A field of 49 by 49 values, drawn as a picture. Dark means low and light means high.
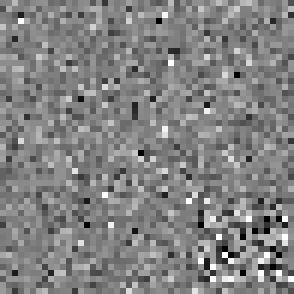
Average level on the scale: 50%. Odd rows or columns: none. Grain: fine. Stripes: none. Odd patch: rougher, in the bottom right.
